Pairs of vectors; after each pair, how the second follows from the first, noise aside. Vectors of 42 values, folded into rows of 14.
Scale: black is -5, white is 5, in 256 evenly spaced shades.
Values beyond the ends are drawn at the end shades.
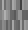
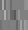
partly zeroed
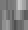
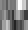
scaled up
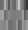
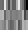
scaled up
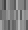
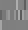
partly zeroed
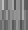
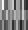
scaled up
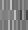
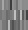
sign-scrambled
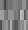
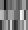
scaled up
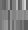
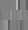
partly zeroed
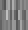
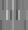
partly zeroed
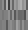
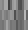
sign-scrambled
